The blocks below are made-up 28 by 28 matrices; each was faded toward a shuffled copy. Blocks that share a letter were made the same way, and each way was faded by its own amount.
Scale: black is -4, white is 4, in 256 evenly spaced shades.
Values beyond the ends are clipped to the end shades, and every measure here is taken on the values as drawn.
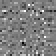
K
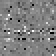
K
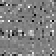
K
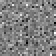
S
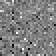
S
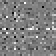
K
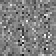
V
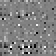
K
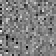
V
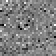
S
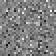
S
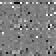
K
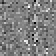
V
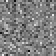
S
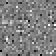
S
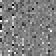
V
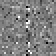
V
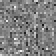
S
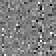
V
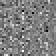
V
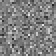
S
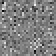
V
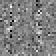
V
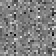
V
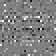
K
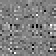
K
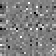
K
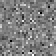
S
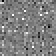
S
